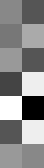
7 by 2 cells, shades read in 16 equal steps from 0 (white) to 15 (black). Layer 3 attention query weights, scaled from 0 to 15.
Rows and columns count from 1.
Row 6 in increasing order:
1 10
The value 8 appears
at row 2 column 1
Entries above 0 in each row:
2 2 2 2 1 2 2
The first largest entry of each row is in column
2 1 2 1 2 1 2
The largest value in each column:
11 15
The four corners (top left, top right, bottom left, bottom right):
7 10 6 7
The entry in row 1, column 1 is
7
